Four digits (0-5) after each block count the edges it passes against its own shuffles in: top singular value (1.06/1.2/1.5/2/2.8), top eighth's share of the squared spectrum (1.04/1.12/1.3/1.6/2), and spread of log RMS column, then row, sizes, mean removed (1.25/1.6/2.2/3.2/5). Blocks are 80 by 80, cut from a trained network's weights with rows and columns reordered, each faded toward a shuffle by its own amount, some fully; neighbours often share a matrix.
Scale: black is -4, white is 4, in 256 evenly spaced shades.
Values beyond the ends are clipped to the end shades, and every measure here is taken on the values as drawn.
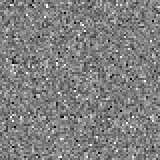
2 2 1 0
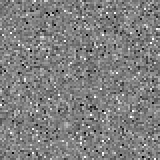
2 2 0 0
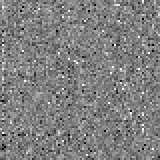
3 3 2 1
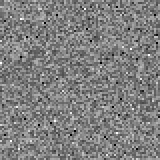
0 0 0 0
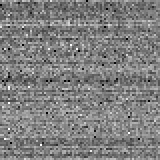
4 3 1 1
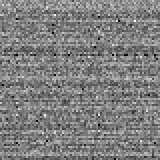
4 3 1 1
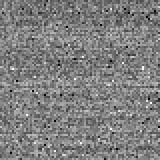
3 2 0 0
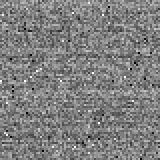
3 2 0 0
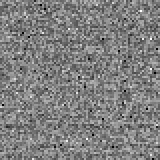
2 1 0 0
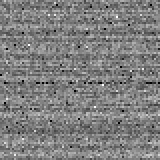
4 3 1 1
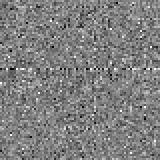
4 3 1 2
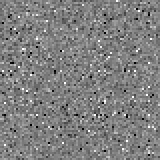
2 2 1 1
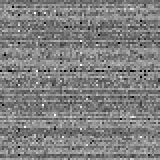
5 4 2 2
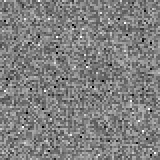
1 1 0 0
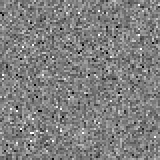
0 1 0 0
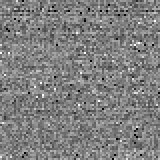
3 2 0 1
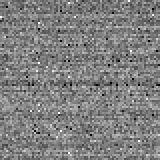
3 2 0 1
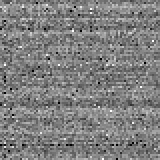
4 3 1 1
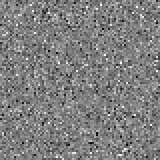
2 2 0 0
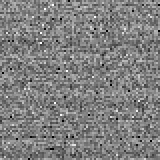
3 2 0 0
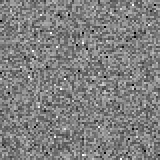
0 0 0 0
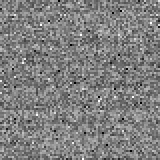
2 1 0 0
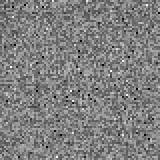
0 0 0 0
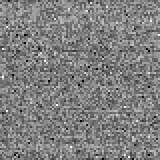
2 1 0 0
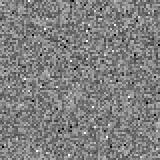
0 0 0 0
